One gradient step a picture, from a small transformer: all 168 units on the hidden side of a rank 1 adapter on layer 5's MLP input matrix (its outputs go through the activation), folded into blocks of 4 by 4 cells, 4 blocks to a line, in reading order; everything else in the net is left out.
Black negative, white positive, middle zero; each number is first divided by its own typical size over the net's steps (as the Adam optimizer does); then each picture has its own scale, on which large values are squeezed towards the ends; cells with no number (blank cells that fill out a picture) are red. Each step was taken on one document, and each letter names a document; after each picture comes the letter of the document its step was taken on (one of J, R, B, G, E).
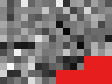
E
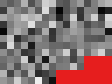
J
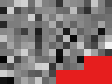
E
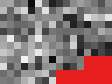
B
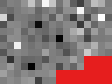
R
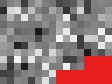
E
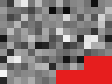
E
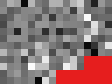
R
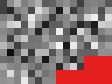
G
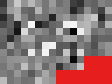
G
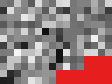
E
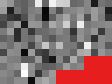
B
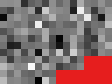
R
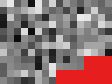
B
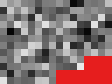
G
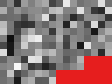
J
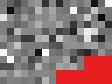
R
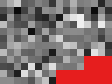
B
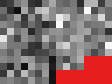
B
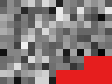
J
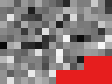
E
